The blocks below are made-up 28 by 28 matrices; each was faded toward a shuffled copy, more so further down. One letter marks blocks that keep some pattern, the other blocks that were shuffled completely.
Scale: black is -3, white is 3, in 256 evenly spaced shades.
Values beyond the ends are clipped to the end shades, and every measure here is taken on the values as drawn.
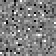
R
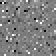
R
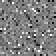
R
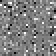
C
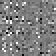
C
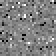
R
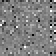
C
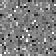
R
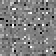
C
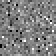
R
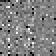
C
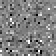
C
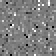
R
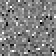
R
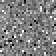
R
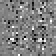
C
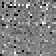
C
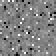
R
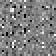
C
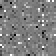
C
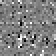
C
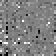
C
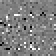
C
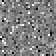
R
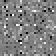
C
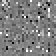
C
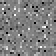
R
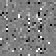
C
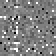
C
